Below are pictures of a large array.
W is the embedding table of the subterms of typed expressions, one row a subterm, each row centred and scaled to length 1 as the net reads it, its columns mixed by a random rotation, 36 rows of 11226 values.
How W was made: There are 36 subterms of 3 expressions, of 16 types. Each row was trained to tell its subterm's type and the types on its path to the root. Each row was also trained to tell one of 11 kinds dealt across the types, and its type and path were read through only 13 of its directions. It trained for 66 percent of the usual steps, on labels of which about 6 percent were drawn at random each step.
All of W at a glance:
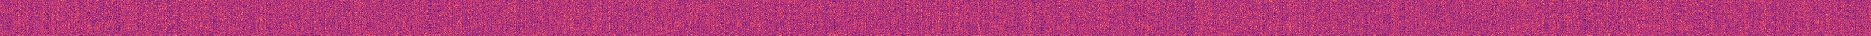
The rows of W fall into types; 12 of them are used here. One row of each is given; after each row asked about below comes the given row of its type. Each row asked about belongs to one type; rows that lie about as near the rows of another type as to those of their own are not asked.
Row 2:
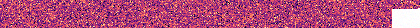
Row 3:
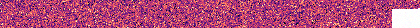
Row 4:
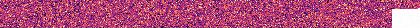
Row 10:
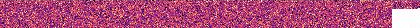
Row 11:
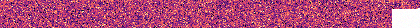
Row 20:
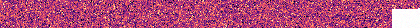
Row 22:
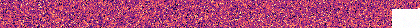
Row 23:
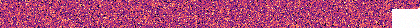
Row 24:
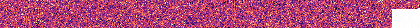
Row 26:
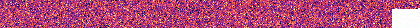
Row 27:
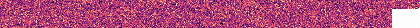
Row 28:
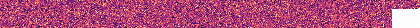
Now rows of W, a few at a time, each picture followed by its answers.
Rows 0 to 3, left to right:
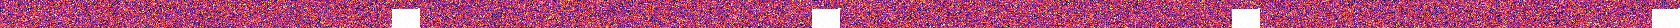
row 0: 27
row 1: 26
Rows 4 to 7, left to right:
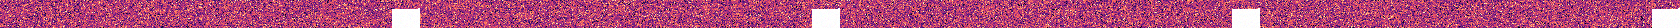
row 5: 24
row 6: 11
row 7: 26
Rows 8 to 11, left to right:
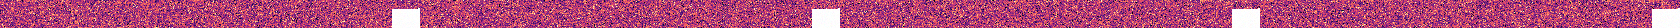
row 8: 3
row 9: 24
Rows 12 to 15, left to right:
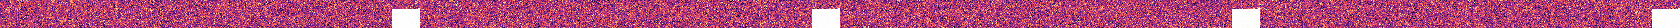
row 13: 23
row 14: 23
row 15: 2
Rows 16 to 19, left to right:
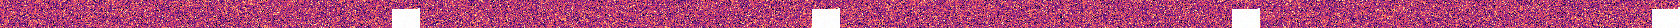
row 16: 10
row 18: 10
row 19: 23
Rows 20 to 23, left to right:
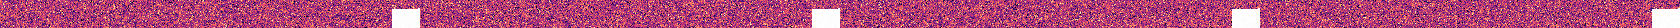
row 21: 22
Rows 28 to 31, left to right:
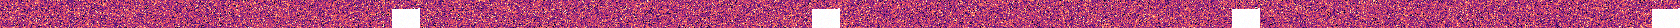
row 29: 3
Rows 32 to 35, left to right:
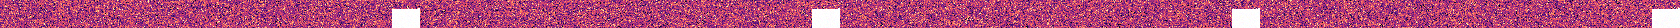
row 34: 4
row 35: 2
